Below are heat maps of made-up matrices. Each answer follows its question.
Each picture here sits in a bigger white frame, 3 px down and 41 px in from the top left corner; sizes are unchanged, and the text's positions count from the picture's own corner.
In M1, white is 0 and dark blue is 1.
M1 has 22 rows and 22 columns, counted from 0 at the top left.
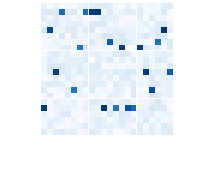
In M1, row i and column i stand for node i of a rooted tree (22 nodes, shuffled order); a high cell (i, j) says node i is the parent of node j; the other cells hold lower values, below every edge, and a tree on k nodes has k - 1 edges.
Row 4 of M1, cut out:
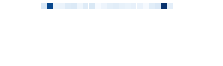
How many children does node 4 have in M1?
2
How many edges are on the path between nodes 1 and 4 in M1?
1
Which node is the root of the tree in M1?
4
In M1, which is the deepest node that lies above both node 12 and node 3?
1
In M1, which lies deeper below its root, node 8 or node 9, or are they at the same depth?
the same depth
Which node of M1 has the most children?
17
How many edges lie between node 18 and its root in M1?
7
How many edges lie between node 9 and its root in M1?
2
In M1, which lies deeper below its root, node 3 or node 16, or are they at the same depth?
node 16
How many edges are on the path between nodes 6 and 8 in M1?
3
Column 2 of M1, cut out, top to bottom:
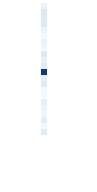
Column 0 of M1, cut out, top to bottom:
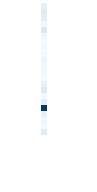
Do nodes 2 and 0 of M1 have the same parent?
no
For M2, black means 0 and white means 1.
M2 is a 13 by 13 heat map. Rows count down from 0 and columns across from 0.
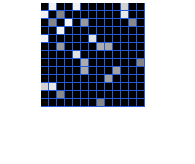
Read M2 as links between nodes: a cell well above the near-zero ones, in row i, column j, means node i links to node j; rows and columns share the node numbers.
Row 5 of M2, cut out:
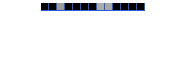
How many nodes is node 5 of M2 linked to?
3
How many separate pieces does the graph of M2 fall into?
1
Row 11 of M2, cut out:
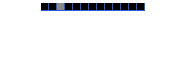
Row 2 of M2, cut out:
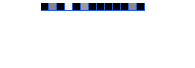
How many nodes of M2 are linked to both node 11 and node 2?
0
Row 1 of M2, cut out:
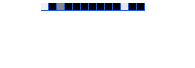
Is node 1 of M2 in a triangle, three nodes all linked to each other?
yes
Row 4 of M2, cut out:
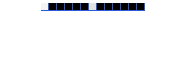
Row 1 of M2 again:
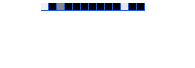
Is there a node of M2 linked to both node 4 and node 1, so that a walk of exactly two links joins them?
yes
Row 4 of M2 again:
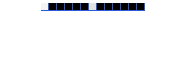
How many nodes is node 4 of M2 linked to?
2
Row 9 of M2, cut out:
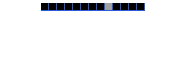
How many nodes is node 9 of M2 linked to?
1
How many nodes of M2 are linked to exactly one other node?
5
